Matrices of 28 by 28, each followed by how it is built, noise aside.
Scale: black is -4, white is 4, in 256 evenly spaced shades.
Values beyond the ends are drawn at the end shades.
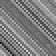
Toeplitz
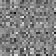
low rank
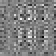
low rank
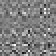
low rank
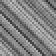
Toeplitz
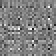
low rank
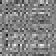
low rank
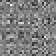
low rank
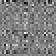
low rank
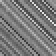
Toeplitz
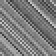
Toeplitz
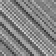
Toeplitz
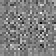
low rank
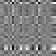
low rank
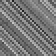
Toeplitz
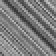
Toeplitz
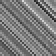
Toeplitz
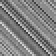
Toeplitz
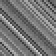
Toeplitz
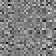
low rank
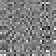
low rank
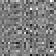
low rank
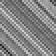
Toeplitz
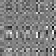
low rank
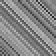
Toeplitz
